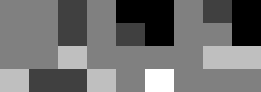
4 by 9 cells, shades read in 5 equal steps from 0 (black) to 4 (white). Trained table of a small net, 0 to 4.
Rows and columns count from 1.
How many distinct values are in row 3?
2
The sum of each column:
9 7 6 9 5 6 8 8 5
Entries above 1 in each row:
4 5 9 7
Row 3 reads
2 2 3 2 2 2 2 3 3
